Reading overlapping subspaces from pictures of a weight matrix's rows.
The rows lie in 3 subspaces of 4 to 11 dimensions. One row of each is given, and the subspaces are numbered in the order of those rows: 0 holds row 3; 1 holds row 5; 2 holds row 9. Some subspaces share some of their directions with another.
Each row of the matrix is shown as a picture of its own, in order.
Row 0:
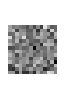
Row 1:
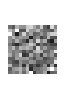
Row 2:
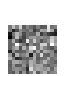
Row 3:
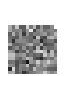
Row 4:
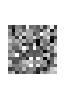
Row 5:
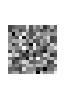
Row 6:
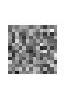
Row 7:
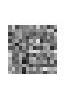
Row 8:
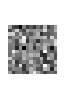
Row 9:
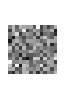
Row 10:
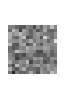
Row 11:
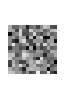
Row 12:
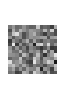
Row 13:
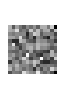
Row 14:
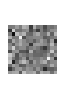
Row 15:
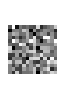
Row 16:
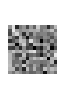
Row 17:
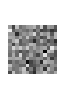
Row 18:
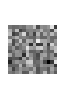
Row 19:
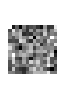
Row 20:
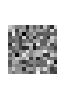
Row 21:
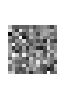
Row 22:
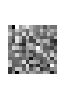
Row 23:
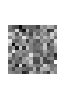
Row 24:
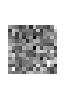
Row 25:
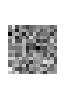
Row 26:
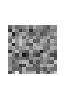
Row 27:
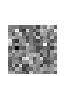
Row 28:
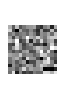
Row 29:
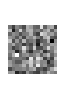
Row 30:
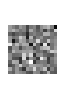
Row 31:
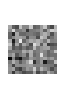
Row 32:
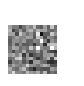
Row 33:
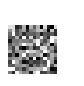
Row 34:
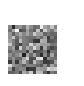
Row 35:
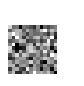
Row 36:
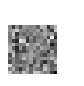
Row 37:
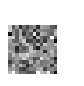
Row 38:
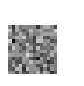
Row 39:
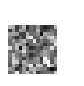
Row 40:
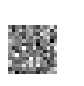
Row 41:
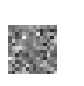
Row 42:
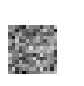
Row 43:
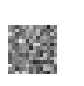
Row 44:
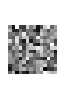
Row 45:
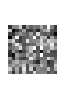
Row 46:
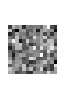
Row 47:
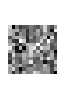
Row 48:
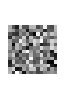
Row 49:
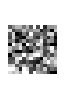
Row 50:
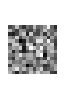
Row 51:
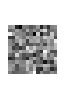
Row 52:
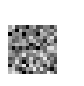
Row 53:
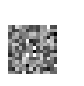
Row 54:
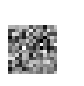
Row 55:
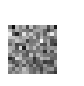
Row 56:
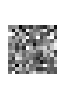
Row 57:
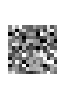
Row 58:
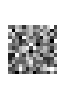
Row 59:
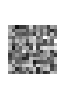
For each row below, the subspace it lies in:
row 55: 0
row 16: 0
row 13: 2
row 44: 0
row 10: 0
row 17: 2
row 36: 0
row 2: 0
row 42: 0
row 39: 0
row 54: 0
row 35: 2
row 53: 0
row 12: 2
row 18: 2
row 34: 2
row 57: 2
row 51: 2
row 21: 1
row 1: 0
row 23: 2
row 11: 2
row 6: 2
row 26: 1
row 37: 2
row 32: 2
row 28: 0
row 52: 2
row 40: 1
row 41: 2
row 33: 1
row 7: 0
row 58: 1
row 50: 0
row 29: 1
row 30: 2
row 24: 0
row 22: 2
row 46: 0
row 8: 2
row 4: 1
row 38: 2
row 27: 2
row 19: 0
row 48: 2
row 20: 1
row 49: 0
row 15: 2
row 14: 1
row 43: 0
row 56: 2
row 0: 0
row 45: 0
